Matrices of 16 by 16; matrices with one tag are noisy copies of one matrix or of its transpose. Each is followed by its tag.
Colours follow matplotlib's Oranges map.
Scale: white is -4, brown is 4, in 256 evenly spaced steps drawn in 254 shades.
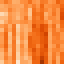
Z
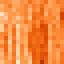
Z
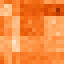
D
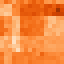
D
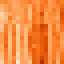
Z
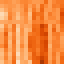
Z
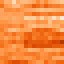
Z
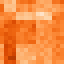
D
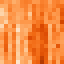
Z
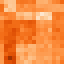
D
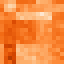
D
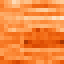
Z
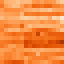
Z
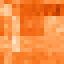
D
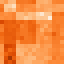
D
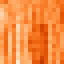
Z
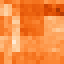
D
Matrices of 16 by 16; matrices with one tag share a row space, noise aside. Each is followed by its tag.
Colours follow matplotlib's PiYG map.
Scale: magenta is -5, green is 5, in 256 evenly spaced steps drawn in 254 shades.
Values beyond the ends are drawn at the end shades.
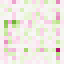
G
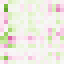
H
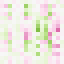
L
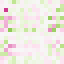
H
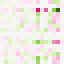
L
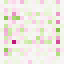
G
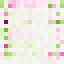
H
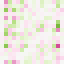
G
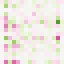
G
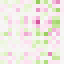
L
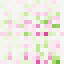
L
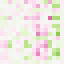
L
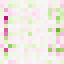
H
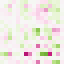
L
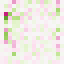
G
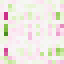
H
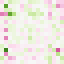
H
